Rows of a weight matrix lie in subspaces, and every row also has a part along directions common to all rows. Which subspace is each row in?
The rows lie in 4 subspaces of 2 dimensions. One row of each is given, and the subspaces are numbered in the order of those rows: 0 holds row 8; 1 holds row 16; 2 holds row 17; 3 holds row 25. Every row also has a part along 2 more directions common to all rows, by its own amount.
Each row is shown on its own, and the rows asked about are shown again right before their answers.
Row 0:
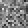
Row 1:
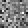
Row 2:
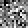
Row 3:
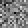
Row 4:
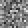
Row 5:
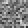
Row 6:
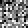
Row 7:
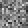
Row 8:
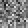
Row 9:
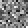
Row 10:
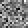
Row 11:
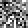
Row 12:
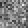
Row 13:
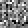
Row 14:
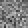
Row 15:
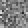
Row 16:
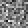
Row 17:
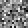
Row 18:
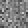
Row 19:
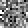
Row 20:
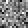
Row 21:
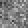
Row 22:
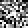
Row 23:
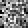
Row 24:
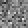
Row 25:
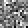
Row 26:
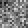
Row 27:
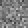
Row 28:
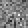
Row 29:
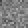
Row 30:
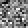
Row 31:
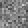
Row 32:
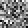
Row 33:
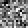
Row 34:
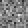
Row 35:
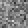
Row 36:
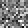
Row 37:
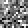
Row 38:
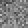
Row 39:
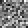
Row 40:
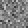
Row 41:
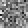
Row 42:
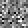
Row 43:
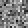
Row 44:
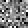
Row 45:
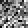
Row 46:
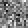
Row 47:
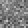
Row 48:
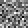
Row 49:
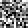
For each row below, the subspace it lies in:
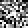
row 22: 0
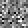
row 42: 3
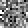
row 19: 2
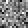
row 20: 2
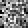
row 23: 2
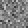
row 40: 0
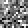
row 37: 3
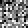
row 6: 1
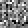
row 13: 1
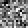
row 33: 3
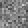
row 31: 1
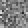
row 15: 2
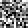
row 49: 0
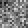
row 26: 1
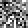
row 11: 0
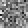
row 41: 2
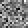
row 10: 3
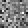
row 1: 2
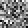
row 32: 0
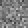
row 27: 0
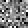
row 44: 2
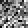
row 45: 3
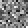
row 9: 0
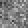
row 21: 1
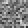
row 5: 3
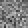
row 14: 0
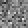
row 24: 3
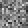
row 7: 1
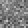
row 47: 3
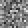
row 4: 2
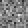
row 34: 0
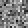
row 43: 2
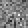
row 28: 0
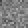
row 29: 0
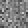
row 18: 2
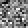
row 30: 3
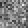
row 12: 1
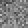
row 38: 1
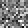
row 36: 3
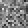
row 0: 1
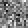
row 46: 0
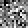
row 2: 3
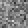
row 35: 1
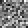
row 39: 3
